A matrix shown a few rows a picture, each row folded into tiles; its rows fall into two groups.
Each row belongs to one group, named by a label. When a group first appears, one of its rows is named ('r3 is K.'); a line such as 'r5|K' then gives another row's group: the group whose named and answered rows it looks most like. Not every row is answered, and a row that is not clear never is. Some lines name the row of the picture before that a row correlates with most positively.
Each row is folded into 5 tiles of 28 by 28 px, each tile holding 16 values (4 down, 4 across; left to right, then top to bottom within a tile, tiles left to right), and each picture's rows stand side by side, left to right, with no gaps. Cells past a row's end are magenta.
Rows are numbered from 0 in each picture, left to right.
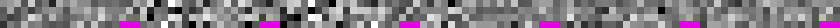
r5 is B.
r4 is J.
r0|B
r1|B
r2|B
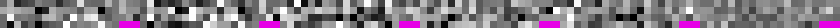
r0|J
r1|J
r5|B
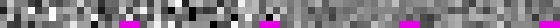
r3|B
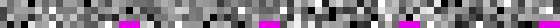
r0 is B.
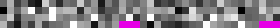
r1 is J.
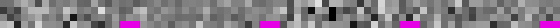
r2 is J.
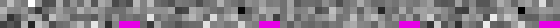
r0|B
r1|J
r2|J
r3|J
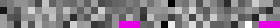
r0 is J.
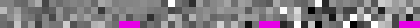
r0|J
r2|J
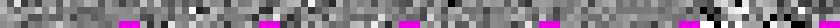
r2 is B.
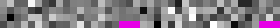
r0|B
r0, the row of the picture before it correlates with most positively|2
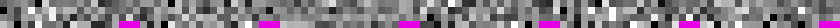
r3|B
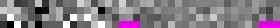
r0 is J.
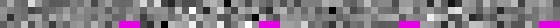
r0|B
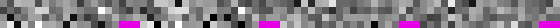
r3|B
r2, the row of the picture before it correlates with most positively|2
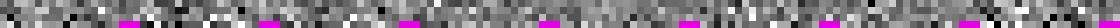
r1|J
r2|J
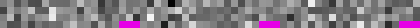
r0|J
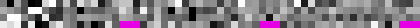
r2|B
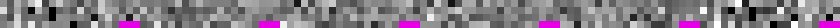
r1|J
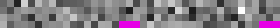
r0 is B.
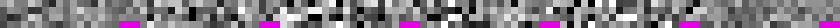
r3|B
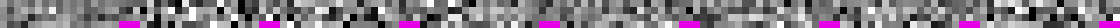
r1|J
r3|B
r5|B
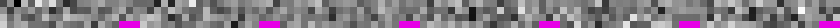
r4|J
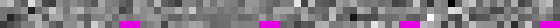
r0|B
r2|B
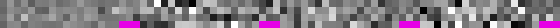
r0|J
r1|B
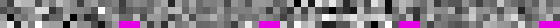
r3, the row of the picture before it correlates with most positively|0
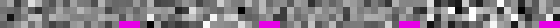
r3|J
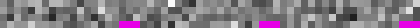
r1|B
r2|B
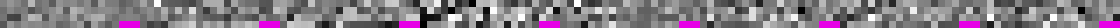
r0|B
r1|B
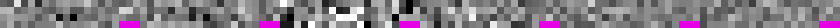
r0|B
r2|B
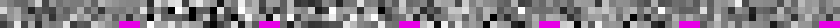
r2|J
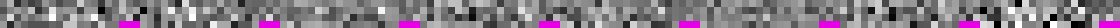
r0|J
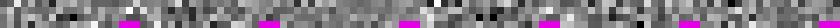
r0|B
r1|J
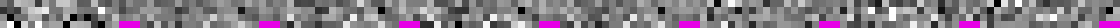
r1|J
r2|J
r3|J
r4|J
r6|J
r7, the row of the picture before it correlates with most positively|2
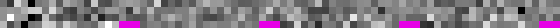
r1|B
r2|J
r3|J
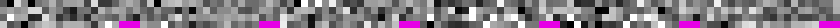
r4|J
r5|B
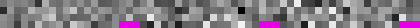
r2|B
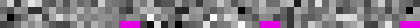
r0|B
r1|J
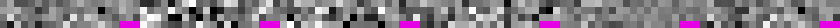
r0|J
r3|B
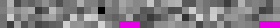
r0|J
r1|B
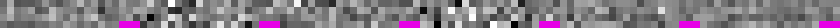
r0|J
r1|B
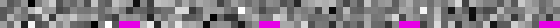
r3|J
